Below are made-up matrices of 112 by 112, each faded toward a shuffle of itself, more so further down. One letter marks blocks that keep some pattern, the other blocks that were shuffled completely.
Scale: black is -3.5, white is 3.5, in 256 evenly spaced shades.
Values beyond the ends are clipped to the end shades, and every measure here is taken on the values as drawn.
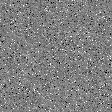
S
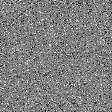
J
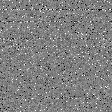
J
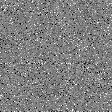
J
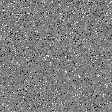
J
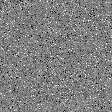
S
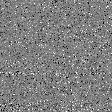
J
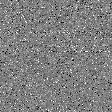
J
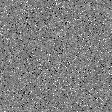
S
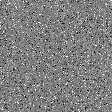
S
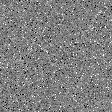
S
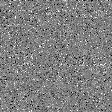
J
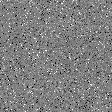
S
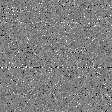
J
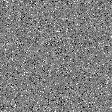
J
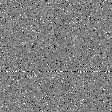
J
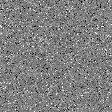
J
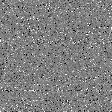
J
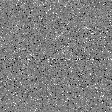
J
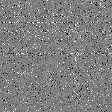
J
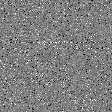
J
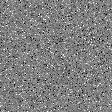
S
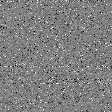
J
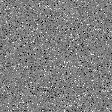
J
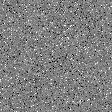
S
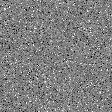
S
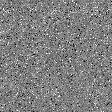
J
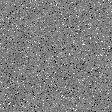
S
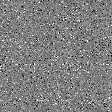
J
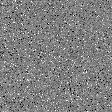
S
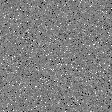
S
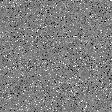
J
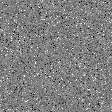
S
